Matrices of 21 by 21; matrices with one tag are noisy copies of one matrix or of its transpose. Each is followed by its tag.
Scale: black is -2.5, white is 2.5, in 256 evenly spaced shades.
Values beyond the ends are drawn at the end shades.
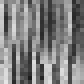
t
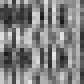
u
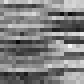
t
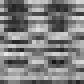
u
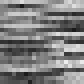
t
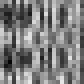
u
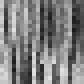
t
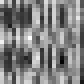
u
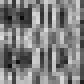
u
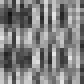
u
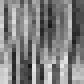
t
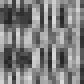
u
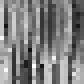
t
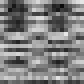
u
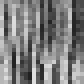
t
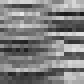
t
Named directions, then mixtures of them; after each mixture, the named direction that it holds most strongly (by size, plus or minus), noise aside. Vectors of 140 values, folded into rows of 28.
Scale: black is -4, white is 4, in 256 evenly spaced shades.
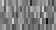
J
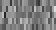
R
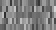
R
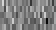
J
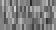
J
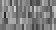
R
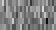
J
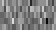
J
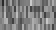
J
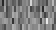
J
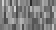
J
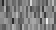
J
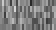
J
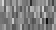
J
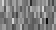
J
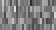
J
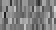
R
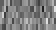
R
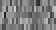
R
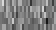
J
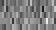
J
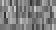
R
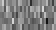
J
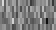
J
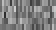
R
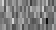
J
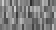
J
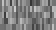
R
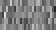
R
